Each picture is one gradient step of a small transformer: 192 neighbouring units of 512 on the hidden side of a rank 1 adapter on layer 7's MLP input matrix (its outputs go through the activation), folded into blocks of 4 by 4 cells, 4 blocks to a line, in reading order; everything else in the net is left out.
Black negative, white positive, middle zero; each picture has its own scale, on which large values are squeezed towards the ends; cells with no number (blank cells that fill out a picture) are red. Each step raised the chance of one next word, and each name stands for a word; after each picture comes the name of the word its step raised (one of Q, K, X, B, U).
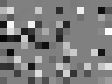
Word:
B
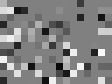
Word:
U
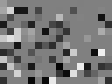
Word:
U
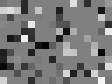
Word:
B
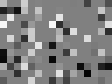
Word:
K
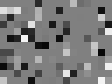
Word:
B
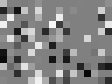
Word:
K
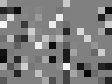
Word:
K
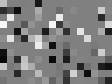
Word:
K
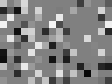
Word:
K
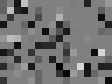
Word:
U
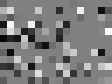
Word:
B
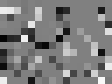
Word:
B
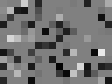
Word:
U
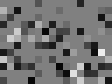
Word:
U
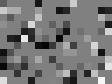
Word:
B
